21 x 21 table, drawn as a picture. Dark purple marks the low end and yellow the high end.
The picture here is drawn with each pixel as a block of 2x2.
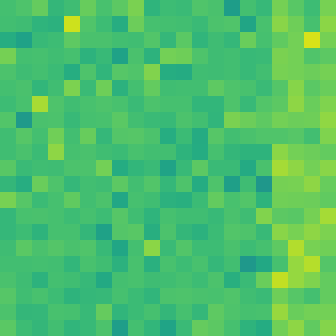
Average level on the scale: 70%. Calmest part: bottom left. Seam: vertical, 80% of the way across, the right part higher.
